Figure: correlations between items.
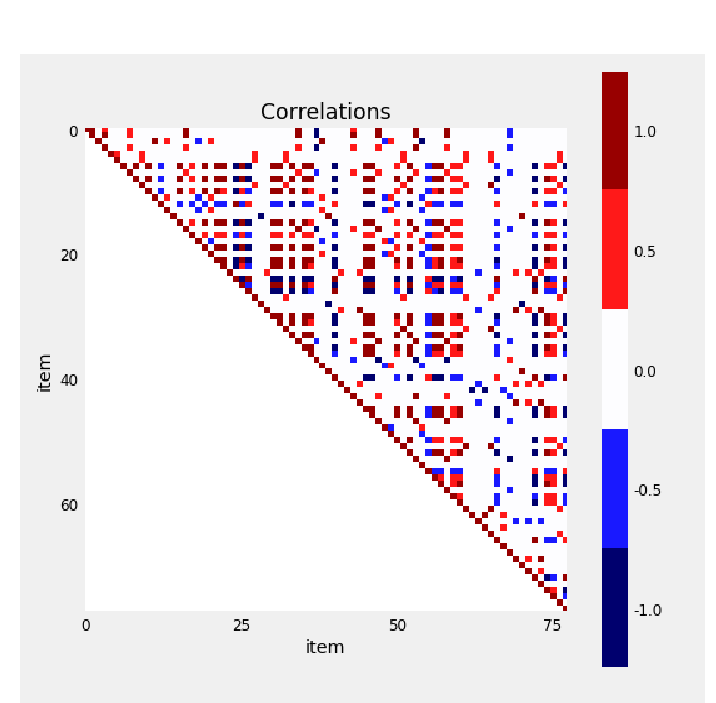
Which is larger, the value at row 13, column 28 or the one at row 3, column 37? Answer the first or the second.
the first
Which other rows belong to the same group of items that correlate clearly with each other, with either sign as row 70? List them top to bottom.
14, 28, 39
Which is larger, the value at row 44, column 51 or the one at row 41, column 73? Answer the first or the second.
the second
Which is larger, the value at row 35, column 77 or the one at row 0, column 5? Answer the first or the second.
the second
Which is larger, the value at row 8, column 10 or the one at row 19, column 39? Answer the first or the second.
the first
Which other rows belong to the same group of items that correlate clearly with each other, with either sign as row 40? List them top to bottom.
6, 8, 10, 12, 15, 17, 19, 21, 22, 24, 25, 26, 30, 31, 33, 35, 36, 45, 46, 50, 52, 55, 56, 57, 59, 60, 66, 72, 74, 75, 77
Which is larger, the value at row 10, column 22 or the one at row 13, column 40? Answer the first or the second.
the first
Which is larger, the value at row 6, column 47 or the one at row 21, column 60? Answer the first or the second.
the second
